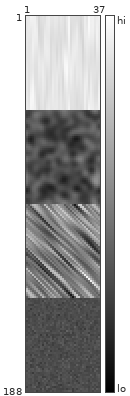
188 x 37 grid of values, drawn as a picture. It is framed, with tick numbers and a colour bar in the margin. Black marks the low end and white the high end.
The table splits into 4 rows of 1 panel. Panel 1,1: very high, streaked downward, faint in contrast. Panel 2,1: low, blotchy. Panel 3,1: middling, slanting down to the right, strong in contrast. Panel 4,1: low, fine-grained, faint in contrast.
